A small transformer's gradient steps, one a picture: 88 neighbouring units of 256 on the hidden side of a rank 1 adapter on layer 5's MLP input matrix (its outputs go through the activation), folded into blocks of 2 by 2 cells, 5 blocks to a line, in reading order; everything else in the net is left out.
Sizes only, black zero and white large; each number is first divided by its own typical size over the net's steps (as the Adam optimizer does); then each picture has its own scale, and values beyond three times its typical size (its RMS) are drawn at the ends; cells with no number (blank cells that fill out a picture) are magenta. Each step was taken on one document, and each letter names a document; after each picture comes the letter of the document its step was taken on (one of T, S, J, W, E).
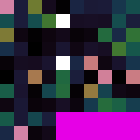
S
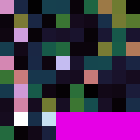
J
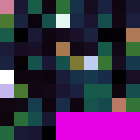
S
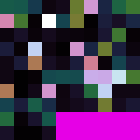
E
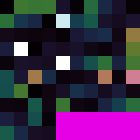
S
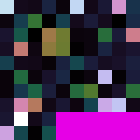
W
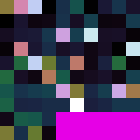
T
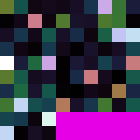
J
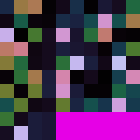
T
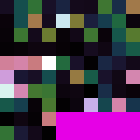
J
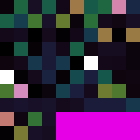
S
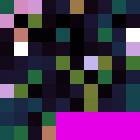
S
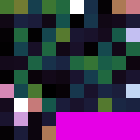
W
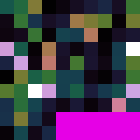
T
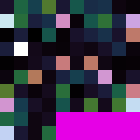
S
